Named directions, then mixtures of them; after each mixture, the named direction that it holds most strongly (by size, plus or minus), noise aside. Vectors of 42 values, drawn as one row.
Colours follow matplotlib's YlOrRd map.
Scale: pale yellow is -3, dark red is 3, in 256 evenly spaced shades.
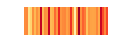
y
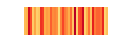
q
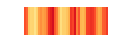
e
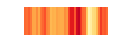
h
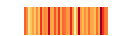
y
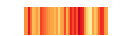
h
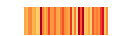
q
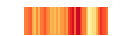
h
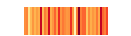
y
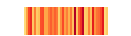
q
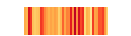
q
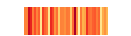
y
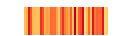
q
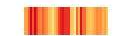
e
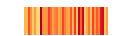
q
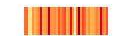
y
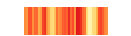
h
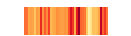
h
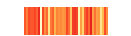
y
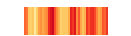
e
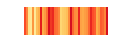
e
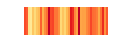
e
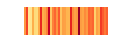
y
